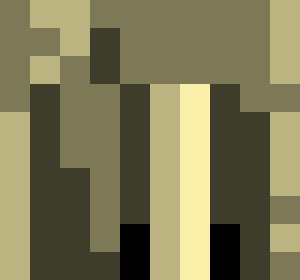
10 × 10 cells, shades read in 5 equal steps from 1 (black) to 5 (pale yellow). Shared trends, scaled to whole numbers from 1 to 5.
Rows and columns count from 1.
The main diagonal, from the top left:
3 3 3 3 2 4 5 2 2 3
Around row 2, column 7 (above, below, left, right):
3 3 3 3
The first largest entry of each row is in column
2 3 2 7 7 7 7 7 7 7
